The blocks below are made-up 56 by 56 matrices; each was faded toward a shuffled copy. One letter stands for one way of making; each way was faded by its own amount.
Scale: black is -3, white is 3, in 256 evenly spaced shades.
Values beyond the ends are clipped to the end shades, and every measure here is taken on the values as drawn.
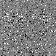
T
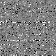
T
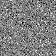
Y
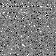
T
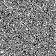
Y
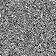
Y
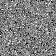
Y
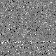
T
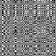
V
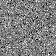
Y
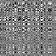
V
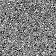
Y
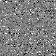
T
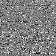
T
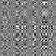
V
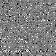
T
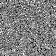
Y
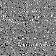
T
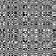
V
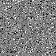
T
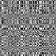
V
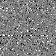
T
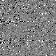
T
